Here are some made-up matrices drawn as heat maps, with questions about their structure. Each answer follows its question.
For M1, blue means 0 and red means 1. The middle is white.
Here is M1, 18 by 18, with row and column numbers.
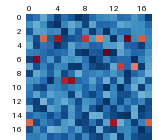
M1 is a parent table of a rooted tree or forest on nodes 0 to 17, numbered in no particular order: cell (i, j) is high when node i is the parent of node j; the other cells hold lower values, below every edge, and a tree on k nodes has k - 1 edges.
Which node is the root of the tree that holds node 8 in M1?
3
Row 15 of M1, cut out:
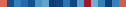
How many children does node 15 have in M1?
3
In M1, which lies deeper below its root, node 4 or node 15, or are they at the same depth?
the same depth
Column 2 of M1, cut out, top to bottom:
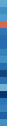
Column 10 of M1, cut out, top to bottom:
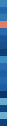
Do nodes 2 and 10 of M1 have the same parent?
yes
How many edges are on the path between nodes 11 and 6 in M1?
3
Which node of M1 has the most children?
3
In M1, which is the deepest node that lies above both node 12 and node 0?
15
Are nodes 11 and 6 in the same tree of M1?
yes
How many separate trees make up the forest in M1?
3
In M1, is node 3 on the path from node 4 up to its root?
yes
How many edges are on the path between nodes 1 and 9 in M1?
2
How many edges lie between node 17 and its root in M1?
2
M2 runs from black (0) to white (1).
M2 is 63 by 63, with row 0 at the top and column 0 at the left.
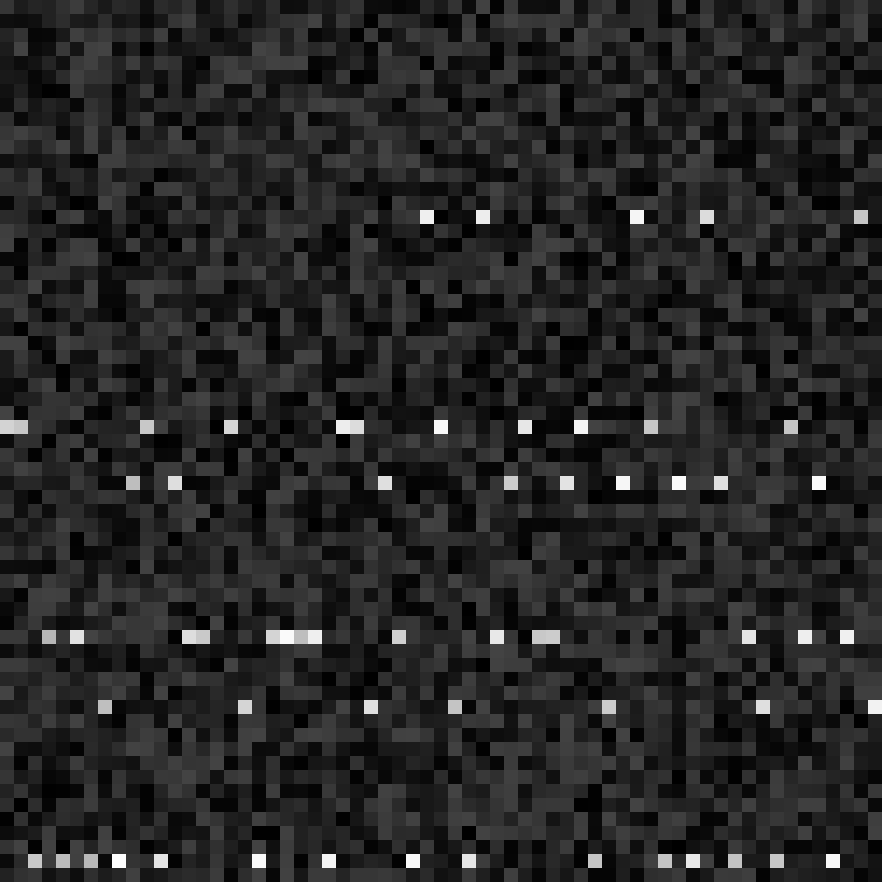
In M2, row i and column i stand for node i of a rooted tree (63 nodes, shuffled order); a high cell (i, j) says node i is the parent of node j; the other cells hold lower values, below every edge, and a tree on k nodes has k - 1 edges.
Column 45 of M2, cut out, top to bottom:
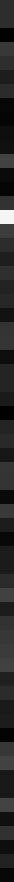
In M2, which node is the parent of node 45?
15
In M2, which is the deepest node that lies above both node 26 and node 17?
50
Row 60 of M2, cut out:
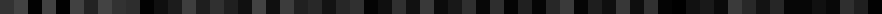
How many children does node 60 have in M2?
0
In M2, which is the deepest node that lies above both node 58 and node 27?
34
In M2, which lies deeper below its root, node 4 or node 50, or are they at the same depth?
node 4
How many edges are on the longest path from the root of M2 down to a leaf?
2
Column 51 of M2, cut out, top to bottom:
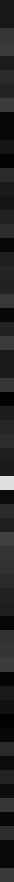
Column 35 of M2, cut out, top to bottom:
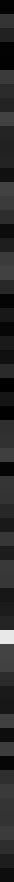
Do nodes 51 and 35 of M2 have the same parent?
no
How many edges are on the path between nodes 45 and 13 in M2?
1
